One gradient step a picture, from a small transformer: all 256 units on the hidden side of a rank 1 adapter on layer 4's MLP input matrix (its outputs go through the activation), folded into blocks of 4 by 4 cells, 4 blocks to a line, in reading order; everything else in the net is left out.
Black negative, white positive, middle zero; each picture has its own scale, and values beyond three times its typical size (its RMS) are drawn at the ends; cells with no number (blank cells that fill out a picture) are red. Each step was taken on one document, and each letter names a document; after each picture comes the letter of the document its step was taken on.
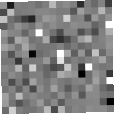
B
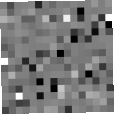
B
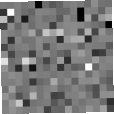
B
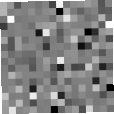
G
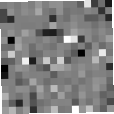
G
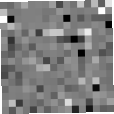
B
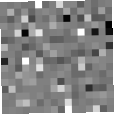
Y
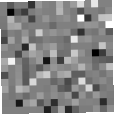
Y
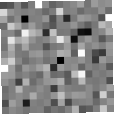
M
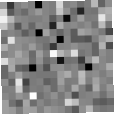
M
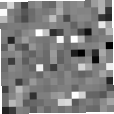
M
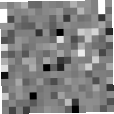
G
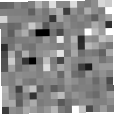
G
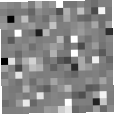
Y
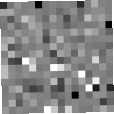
B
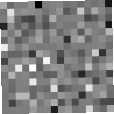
B
